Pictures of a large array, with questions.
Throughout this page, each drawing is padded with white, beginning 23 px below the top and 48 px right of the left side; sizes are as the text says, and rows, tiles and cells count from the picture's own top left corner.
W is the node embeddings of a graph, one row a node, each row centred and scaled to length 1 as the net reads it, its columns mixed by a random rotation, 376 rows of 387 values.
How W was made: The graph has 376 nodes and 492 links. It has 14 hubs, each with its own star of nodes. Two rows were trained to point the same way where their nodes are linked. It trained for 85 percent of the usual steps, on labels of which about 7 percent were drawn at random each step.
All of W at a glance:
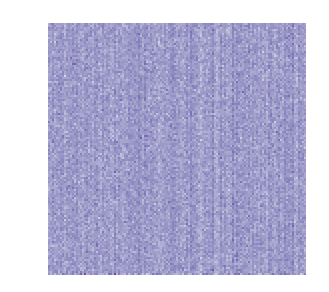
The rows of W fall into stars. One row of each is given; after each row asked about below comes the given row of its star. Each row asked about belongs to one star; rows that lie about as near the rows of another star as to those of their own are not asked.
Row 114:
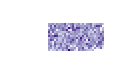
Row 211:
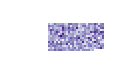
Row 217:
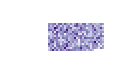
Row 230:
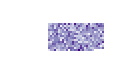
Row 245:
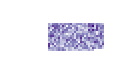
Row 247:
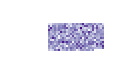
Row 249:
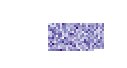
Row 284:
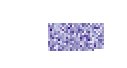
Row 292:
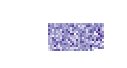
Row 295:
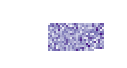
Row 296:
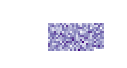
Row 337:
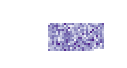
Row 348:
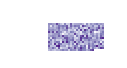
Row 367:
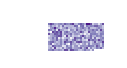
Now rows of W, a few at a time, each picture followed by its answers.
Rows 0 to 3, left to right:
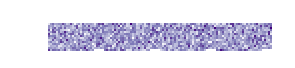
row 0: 249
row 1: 295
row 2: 284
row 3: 249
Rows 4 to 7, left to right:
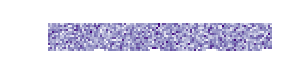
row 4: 114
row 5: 295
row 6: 295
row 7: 217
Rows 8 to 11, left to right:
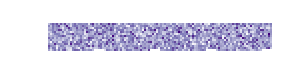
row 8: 295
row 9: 217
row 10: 217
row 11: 245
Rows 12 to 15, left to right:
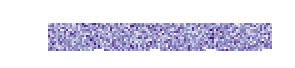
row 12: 249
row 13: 217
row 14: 217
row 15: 247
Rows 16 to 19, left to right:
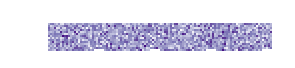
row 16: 217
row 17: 295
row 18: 249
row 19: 247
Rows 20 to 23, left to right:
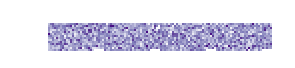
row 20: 292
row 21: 114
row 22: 296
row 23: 284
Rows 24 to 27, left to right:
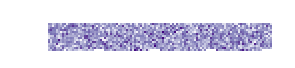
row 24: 284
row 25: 296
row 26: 245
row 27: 296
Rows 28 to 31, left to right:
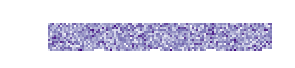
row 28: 230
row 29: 284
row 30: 295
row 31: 348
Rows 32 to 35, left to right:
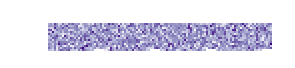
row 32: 114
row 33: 211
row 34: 211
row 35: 284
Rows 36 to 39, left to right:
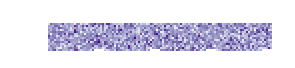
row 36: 249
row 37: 211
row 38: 230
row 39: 292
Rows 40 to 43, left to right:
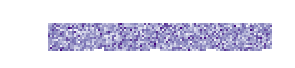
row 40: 245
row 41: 337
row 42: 245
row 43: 295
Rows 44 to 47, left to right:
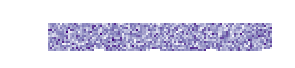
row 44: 284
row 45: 217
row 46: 348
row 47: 367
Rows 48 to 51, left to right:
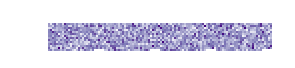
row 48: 114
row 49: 348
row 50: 245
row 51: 245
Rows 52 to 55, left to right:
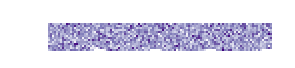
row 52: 292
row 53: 249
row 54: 284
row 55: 211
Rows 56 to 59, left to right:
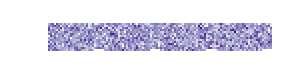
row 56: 295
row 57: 348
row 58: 230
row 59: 284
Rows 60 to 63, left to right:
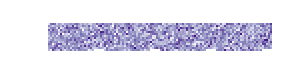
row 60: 211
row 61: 211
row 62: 114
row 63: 249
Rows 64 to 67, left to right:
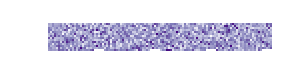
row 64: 348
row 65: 217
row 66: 247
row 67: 337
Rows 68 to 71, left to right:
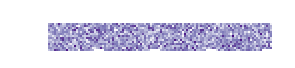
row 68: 292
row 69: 217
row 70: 292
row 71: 348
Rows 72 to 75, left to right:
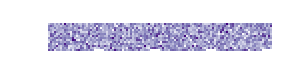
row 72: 296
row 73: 295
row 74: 217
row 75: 249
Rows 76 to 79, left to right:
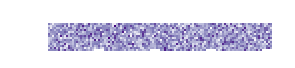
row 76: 367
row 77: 284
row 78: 249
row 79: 295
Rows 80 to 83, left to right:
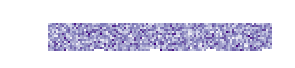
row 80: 295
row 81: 337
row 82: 245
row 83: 367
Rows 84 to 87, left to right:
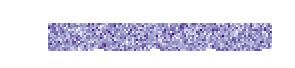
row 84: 245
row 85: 337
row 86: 245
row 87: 348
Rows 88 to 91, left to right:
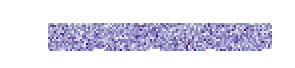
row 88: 296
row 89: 367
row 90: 292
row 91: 348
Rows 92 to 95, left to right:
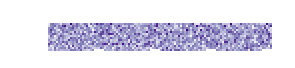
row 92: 211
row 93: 211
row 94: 367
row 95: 337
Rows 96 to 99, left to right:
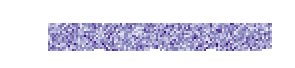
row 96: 284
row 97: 245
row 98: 114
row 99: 337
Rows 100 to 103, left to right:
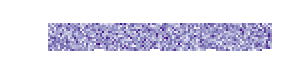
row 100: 230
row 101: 230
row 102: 284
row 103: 295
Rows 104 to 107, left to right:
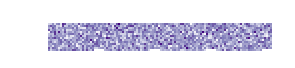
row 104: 249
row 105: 284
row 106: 211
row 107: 247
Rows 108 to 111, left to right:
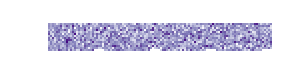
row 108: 348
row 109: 348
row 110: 296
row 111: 114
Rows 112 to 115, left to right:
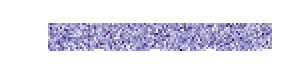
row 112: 284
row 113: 114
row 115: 211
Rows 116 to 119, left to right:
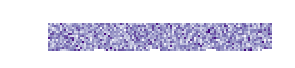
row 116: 296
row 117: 367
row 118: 295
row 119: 295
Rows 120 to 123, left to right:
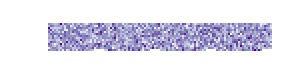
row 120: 296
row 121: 295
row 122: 367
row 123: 348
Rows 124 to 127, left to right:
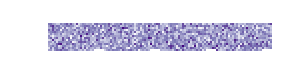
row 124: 292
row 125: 245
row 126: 367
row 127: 337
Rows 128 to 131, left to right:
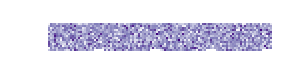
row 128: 211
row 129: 217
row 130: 295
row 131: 348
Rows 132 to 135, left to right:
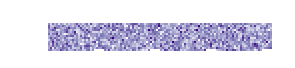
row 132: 217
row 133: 295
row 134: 230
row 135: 295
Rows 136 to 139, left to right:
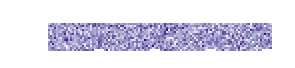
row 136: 249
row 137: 114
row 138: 245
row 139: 230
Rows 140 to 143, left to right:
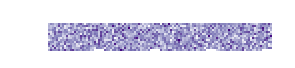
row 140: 367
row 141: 337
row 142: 295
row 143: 292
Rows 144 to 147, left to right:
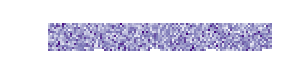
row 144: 337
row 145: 337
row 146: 348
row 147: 296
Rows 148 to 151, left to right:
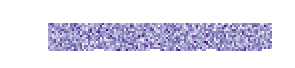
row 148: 292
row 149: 284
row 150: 217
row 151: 217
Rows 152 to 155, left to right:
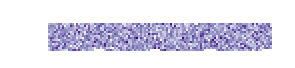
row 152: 296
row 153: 247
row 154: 367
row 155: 284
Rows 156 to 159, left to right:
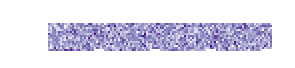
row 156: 367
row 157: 295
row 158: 245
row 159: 114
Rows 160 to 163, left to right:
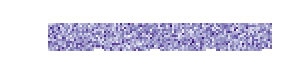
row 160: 247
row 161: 114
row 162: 211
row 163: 337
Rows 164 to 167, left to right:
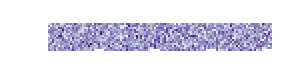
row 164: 211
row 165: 367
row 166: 217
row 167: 211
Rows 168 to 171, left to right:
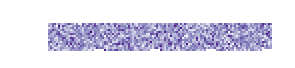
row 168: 211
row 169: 211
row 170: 337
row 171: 211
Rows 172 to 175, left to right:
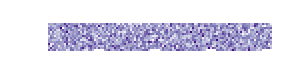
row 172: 284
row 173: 348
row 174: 367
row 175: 230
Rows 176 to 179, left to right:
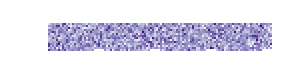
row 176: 337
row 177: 284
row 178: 295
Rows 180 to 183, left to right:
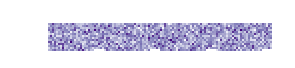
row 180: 292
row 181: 245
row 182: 230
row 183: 292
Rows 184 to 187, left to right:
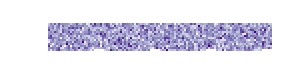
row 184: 211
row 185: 292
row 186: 230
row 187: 284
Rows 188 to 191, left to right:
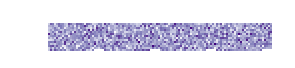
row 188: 367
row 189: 296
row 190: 284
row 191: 249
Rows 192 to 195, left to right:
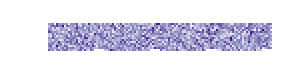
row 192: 296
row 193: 295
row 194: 295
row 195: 292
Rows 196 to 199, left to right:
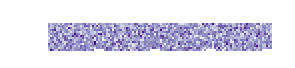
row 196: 217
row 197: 367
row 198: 247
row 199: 337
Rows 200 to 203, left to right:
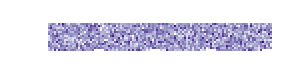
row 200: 284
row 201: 367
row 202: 211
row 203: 348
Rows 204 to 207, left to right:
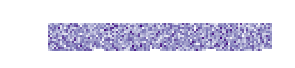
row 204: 217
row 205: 217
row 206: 211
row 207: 337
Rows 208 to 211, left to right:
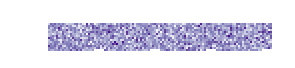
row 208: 295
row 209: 114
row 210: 230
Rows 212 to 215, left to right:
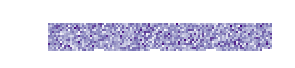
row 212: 114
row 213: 295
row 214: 114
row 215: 211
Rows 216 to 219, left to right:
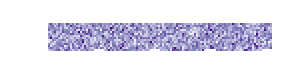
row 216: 292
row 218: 245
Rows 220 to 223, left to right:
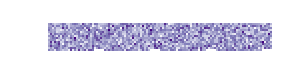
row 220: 296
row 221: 245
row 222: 284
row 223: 217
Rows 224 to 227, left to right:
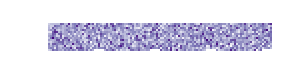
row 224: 230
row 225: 295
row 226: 337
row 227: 211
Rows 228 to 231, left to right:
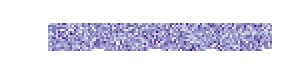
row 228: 249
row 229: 367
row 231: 245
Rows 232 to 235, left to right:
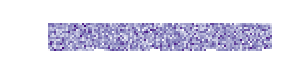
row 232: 292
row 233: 292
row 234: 337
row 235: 217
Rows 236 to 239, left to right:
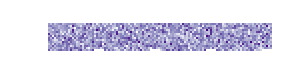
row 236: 348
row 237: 296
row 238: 292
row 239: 296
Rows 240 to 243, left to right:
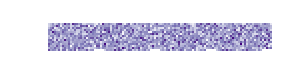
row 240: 337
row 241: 247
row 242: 211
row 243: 230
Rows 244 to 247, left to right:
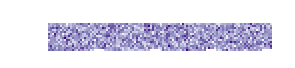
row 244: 247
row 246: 217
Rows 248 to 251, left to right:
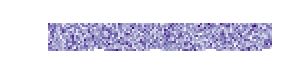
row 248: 245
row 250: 230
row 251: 230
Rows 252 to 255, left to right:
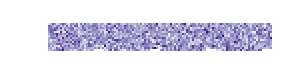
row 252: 284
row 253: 284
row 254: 367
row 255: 348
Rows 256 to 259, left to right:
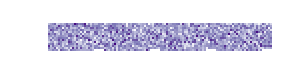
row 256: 284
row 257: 337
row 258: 367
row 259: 296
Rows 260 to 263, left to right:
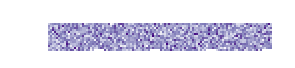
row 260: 211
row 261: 249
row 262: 295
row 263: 247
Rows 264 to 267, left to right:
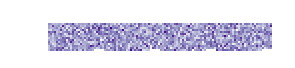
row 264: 292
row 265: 217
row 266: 249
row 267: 337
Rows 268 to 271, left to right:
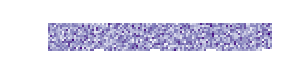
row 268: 348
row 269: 284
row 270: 211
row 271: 211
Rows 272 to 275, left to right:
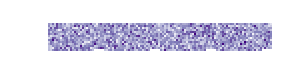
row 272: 217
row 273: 217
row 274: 367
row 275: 230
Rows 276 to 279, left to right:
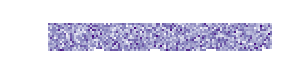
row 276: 245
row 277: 337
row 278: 295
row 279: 217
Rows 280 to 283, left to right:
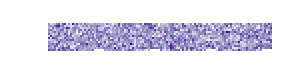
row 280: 337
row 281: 284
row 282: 348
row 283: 367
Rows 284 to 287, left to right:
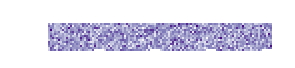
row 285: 367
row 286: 292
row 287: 245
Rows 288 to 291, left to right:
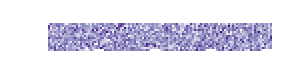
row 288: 295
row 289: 337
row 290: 249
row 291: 114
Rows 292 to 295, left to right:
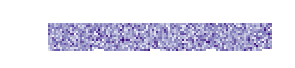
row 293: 348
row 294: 249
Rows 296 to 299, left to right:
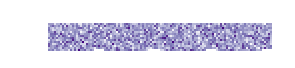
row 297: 211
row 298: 230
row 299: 217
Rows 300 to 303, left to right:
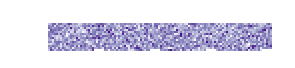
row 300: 245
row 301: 114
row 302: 247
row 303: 367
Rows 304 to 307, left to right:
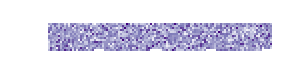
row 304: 348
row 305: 348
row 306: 284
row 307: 245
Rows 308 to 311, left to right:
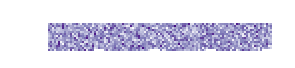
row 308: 296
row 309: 217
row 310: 211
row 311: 230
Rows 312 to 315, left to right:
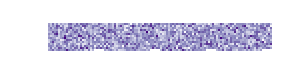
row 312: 217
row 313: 249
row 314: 367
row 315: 284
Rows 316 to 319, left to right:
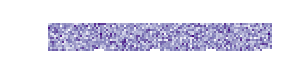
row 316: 249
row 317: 348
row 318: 217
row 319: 337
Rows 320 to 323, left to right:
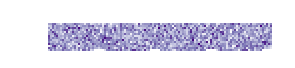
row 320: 114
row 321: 249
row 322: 295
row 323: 249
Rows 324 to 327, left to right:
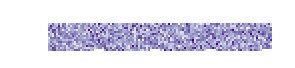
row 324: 249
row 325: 217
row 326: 295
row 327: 367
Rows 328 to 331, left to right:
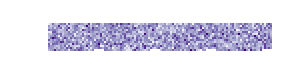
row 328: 230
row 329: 114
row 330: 296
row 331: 249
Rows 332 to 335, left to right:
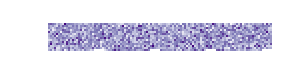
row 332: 211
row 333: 348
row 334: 296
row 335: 114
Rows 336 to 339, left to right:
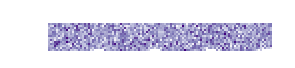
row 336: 114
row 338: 367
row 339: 211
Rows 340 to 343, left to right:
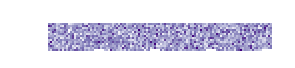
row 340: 249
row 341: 230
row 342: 292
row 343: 367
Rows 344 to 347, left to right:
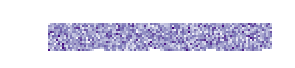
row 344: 337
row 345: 296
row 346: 249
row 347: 217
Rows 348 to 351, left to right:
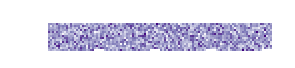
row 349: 284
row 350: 295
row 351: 296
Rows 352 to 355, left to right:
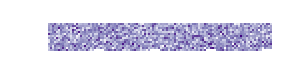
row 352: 292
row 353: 247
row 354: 284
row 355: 247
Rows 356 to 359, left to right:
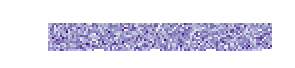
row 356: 284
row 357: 114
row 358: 295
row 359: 211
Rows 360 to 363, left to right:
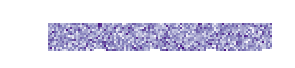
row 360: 114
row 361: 247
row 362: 230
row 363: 245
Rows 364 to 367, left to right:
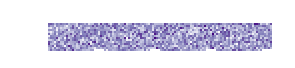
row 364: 367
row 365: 292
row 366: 245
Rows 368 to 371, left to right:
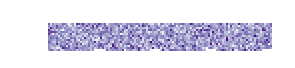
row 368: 247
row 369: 217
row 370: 367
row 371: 249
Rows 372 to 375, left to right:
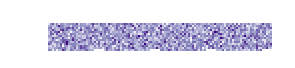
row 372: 211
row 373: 284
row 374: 217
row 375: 284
